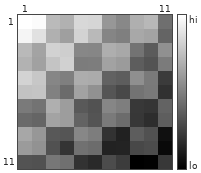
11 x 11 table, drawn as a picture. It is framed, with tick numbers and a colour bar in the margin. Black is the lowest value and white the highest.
Lone odd cells: none. Grain: checkered. Slope: up to the top left. Ninth with the highest average: top left. Average level on the scale: 50%. Ninth with the lowest average: bottom right. Mirror symmetry: none.
